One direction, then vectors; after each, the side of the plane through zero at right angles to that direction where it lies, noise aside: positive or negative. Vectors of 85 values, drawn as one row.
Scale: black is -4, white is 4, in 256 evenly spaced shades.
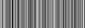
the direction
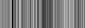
positive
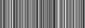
negative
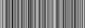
positive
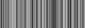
negative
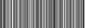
negative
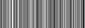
negative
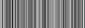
positive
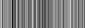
positive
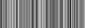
negative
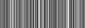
negative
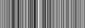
positive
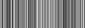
positive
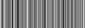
positive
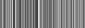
negative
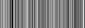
positive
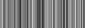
negative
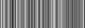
positive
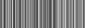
negative
